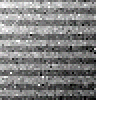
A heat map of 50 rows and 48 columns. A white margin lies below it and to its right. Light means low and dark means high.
Slope: up to the bottom right. Ninth with the highest average: bottom right. Stripes: horizontal, repeating 8 times. Ninth with the lowest average: top left.
